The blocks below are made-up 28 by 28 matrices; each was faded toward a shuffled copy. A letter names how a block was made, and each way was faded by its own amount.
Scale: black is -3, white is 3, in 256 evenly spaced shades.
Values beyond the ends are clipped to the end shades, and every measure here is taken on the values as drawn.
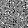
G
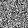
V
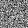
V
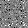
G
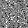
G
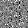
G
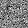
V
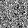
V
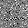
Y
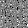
G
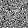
V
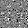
Y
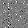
G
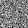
V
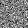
V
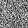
V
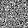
V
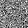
V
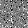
G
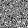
V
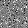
G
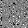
G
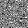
Y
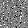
G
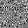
Y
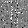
G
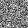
V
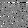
Y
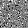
G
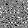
Y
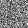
V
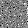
G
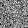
V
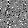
G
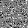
Y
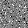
G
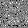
Y
